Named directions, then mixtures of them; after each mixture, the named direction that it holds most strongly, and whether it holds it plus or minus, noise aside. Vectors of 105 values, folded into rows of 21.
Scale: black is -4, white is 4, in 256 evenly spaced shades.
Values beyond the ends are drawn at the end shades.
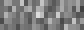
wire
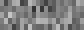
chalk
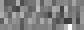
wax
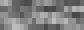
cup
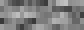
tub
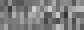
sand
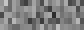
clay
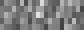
wire, plus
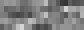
tub, minus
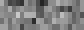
tub, plus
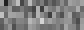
chalk, plus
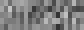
sand, minus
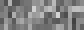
sand, plus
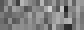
wax, minus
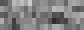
cup, minus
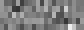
wax, plus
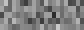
clay, plus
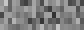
clay, plus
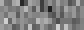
chalk, plus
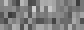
chalk, minus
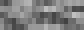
cup, minus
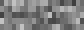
tub, minus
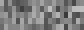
sand, plus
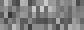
chalk, minus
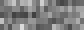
tub, minus
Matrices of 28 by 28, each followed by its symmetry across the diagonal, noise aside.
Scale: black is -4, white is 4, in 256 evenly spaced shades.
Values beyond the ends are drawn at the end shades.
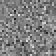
antisymmetric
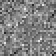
symmetric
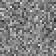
neither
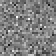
neither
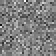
antisymmetric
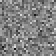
neither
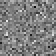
neither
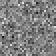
symmetric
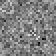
symmetric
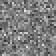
neither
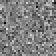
neither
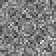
symmetric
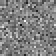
antisymmetric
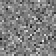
antisymmetric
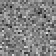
neither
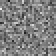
antisymmetric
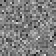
symmetric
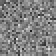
symmetric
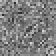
symmetric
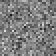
neither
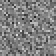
antisymmetric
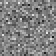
neither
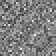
symmetric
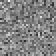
neither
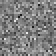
antisymmetric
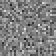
antisymmetric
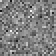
symmetric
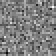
antisymmetric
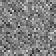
antisymmetric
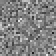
symmetric
